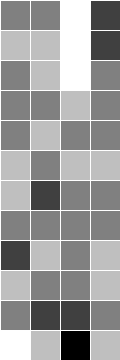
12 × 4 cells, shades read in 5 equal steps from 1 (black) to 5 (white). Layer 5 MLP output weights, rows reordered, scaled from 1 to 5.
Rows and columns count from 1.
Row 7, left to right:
4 2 3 3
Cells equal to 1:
1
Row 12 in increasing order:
1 4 4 5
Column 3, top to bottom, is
5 5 5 4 3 4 3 3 3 3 2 1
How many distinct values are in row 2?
3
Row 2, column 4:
2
